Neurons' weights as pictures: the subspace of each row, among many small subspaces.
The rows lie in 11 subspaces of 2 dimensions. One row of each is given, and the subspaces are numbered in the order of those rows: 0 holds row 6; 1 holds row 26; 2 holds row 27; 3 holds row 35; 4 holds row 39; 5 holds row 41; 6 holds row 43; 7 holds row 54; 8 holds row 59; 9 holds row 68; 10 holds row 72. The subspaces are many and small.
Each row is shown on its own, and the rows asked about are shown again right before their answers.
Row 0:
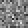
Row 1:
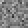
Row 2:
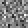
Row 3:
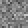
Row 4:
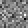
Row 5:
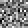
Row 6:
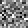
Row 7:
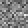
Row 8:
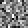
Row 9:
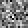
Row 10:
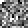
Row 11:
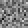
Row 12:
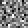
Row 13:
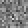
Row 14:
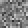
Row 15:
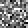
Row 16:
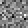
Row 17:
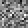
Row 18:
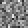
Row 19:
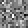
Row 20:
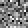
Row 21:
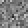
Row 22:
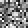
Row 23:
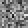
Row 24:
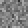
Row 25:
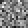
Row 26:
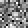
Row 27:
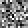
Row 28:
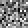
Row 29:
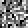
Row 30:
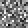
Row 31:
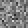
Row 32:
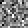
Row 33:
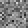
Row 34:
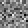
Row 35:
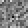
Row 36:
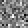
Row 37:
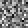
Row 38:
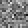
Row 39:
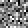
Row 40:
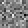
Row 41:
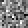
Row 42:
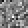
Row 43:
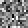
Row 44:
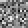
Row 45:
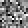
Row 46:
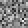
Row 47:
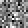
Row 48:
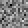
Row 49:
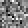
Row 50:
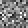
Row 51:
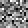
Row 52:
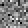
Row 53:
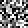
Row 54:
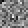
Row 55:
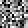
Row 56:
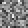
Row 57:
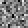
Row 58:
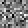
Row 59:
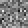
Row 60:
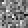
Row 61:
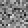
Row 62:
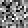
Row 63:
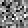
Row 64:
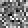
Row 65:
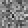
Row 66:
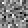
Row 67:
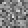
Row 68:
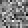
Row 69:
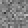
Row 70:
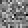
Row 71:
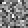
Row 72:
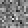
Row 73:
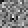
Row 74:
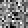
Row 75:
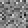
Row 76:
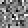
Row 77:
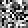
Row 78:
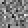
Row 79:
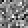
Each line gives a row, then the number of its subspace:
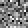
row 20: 4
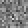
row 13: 10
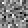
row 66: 5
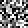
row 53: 3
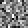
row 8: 6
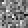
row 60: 5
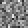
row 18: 6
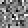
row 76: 4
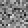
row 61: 3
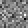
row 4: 0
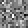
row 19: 10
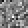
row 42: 3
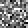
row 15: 3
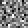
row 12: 6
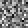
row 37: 8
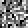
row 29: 5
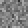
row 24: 6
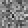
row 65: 2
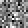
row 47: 1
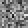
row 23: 2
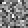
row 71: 8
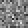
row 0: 10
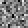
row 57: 6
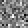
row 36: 3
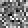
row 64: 2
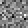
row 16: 0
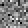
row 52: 4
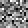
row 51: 5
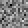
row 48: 8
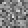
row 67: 8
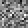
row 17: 2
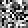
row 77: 2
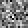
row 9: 2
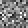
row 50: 0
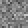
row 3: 9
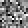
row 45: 5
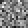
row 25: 8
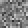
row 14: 9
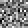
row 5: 8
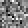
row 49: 5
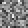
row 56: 8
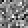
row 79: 3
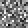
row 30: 4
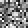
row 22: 1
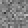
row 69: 9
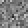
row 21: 3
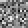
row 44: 7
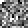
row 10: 7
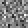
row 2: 4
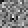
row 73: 7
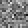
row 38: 9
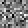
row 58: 10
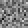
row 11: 8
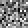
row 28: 6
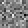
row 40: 10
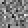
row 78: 4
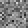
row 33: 1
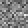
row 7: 9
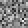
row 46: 7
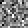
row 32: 7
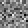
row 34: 10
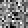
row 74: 1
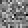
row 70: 9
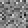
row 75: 1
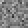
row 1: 7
